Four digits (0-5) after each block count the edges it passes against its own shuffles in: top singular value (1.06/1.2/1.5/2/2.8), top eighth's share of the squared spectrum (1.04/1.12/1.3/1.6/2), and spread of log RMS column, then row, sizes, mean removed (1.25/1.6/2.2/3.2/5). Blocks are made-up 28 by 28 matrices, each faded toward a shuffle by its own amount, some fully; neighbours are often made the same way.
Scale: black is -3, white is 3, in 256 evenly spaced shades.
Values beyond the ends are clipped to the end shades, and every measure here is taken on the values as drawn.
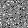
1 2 0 0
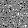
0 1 0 0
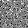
0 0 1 0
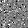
2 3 1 1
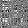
3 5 2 2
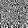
3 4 1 1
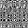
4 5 2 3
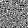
1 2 0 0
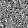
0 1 0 0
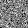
0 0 0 0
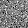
0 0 0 0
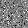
0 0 0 0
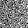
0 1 0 0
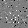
2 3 0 1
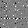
3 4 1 1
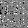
3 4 2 1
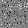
2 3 0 1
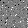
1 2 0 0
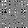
3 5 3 2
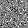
0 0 0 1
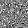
1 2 0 2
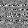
2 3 0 3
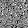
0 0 0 0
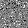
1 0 0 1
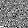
1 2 0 2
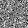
0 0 0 0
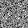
1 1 0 0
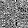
2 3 2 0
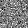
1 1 0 0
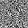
3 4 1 1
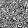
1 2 1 1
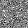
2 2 0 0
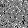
0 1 0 0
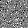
2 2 0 0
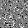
2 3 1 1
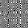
4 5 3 1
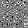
3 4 1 1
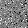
0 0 0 0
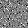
2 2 0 0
